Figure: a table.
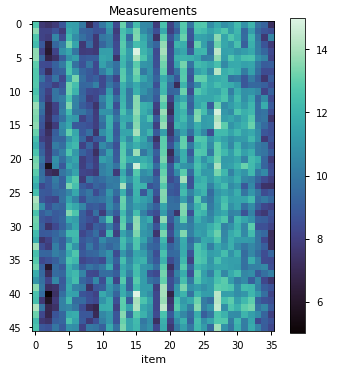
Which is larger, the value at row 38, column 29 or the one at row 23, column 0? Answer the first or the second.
the second
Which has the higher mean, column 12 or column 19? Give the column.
19
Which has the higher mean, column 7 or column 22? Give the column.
22
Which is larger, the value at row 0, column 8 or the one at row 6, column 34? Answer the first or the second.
the second
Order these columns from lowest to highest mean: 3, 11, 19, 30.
3, 11, 30, 19
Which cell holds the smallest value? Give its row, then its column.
40, 2
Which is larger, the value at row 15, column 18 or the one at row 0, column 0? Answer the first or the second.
the second
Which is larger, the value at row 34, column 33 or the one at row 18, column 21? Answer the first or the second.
the second
